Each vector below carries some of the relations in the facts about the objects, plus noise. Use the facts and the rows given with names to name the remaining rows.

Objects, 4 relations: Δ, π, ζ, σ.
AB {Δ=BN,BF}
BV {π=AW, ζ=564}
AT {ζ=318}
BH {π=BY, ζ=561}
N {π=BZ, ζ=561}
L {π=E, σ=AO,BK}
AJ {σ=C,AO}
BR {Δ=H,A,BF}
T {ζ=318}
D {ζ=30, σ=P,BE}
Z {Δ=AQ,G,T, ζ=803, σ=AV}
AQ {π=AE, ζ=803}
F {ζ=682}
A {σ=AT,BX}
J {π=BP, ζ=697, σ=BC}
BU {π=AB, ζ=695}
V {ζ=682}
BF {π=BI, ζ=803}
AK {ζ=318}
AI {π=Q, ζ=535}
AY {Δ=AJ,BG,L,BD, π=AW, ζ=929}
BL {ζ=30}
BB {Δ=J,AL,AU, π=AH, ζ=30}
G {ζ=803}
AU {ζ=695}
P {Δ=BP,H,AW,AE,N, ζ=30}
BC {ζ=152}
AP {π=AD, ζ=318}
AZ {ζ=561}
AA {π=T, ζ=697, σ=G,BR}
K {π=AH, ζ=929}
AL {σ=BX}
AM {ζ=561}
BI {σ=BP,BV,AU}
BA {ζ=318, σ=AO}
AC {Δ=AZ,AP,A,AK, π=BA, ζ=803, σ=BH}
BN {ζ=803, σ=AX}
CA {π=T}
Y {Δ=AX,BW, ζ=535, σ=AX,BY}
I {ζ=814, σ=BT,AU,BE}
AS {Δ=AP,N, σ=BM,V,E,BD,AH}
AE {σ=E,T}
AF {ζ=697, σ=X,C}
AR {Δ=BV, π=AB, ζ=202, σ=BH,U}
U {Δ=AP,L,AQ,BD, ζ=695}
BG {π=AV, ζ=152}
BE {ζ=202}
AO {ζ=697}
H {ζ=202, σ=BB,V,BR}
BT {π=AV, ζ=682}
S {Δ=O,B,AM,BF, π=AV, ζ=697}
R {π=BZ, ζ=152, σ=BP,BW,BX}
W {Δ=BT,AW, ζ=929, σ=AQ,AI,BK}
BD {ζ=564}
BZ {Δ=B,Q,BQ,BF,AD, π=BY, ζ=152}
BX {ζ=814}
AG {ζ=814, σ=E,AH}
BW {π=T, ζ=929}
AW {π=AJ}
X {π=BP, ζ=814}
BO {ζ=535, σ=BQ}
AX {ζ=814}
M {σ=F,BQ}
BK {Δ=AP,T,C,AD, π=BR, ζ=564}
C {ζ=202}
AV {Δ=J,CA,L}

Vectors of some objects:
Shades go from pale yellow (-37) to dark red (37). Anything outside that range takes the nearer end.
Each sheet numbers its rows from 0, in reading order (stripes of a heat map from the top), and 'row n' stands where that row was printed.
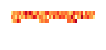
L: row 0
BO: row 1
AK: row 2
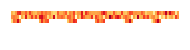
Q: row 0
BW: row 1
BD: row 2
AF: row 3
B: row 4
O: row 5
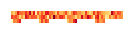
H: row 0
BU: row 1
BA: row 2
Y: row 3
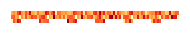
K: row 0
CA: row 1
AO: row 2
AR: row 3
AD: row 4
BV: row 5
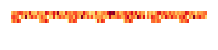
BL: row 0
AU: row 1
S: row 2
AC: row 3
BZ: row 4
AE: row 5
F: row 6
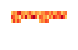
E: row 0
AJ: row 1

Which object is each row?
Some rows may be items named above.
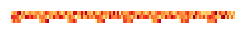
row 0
BT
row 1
BA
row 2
AU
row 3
H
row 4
AF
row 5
BA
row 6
S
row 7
W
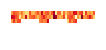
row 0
BW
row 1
AY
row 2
BH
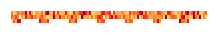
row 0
AP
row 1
J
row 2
BR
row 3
N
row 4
A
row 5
BF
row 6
BB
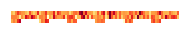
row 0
BA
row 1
BD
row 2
AS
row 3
AV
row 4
AB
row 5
AF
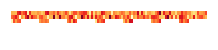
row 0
N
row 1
AL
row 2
BK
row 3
BX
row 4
AP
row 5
W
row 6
BW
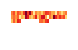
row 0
U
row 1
C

